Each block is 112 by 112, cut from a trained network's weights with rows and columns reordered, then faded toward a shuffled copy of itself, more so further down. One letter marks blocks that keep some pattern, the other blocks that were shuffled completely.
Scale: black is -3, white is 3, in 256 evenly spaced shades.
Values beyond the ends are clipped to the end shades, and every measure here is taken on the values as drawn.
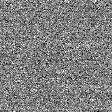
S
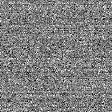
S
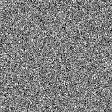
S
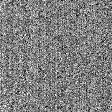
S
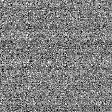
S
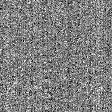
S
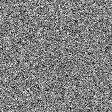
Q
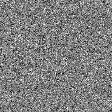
S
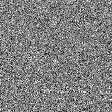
S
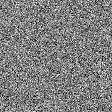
S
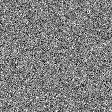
Q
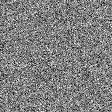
Q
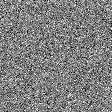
Q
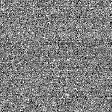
S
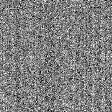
S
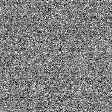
S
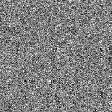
S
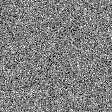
Q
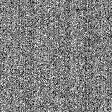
S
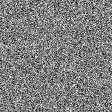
Q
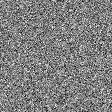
Q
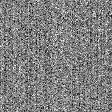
S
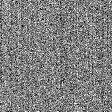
S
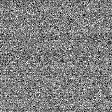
S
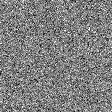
Q
